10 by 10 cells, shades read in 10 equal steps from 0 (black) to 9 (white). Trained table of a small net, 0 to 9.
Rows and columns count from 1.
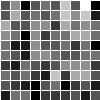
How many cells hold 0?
7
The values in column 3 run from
0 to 4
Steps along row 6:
down down up same down down same up same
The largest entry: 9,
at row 1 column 9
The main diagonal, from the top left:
3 6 3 5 3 4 5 6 3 3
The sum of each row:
37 43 43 40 27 36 32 38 19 22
